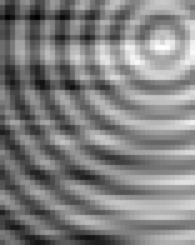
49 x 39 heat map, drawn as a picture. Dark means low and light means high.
The histogram is bell-shaped. Overall the values sit about 50% of the way up the scale. Rings spread out from the top right. The top right is the ninth with the highest average. There is an overall slope up to the right.
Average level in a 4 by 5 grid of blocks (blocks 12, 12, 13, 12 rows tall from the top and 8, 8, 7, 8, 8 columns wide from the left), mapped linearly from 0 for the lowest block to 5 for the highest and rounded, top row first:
0 1 2 4 5 | 0 1 3 4 4 | 0 1 2 3 4 | 0 1 2 3 4
